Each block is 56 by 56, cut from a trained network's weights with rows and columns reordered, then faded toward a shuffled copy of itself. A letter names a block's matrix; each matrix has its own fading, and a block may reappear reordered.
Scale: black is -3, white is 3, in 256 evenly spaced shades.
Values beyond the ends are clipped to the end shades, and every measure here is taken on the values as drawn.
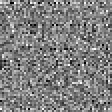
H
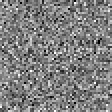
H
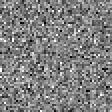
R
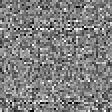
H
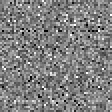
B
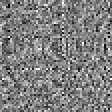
H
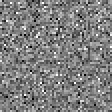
R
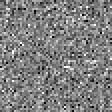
B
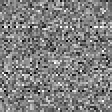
H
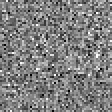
R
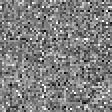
R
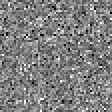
B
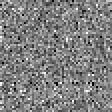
B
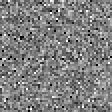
B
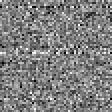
H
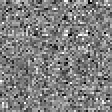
R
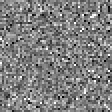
R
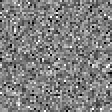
B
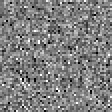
B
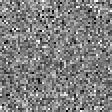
R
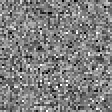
R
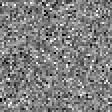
B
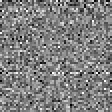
H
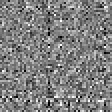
H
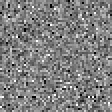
B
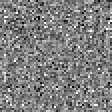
R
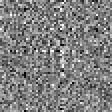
H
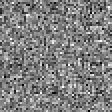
H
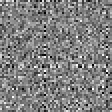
H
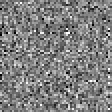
H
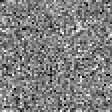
R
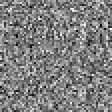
H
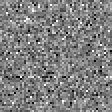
B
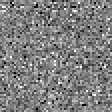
B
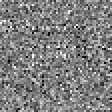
R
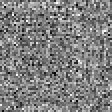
H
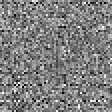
H
